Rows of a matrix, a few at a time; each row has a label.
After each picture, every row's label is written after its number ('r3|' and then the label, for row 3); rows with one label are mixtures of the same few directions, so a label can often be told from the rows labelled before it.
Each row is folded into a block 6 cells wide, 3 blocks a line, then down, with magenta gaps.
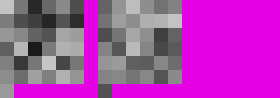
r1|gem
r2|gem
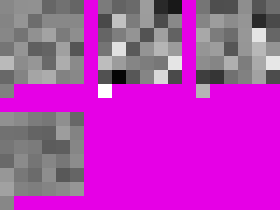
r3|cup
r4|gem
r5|gem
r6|gem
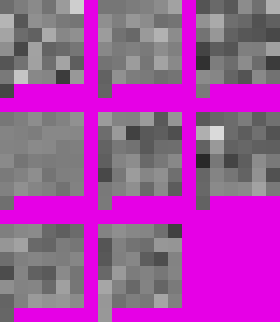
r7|gem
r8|gem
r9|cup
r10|gem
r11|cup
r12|cup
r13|cup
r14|gem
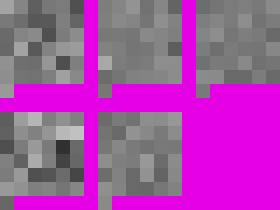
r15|gem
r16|cup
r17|cup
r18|gem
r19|cup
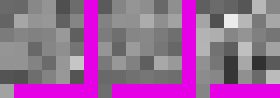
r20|gem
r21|gem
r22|cup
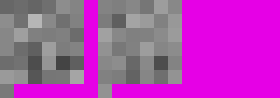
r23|cup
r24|cup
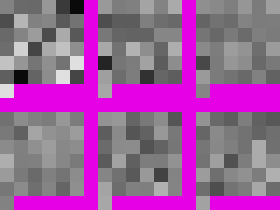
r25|gem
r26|cup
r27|cup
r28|cup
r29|gem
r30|gem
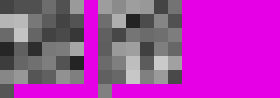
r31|cup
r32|cup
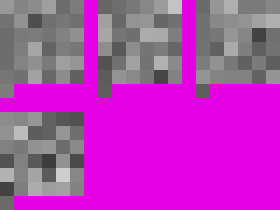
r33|cup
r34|gem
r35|gem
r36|cup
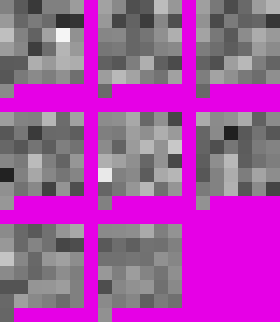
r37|gem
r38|gem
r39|gem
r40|cup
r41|cup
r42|cup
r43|gem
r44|cup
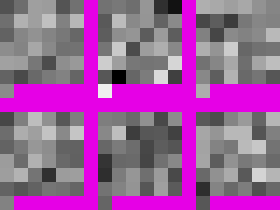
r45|gem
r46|gem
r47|cup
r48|gem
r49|cup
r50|gem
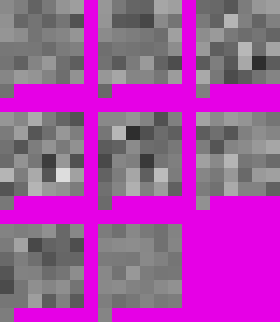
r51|gem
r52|gem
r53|cup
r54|cup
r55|cup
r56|cup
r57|cup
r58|gem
